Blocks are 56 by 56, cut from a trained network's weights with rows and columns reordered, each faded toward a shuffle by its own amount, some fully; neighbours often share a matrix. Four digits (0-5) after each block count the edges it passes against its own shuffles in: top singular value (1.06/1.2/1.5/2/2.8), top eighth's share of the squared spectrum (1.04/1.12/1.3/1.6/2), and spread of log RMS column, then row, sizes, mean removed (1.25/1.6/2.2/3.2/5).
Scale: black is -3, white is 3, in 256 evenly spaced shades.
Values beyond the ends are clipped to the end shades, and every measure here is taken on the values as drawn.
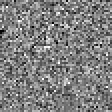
1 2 0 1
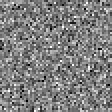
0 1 0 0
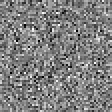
2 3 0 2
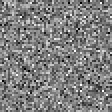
1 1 0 0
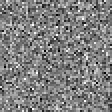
0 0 0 0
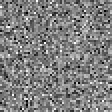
2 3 1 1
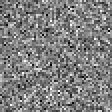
0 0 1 0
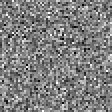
0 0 0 0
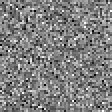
0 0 0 0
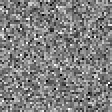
0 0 0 0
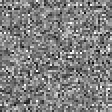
2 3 1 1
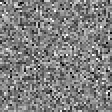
1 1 0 0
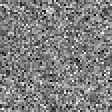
2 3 0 1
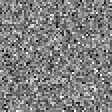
0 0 0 0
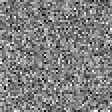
1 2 0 0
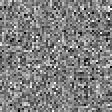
2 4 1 2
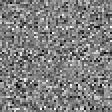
2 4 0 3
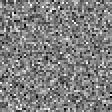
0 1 0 0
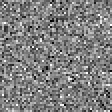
1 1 0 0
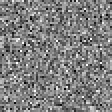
1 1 0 0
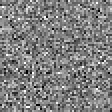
2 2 0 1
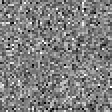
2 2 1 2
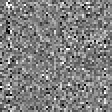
3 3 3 1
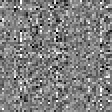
3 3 3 1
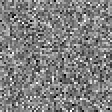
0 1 0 0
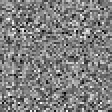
2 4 1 2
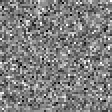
0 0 0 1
